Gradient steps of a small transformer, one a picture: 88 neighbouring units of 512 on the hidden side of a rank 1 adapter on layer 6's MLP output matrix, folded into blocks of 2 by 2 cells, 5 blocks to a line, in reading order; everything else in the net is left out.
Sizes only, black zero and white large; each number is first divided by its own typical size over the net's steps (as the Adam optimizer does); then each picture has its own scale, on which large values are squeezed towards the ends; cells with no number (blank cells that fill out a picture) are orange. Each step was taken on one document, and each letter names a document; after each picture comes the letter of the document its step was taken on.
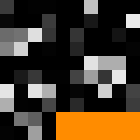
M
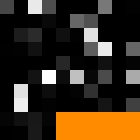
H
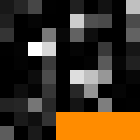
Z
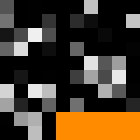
M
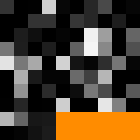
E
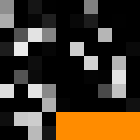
M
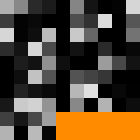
Z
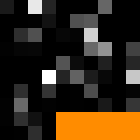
H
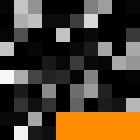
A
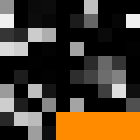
M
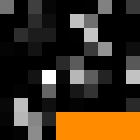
H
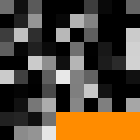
A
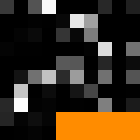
H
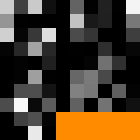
Z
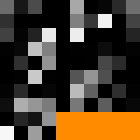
Z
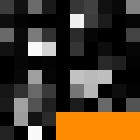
Z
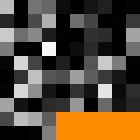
E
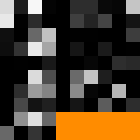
Z
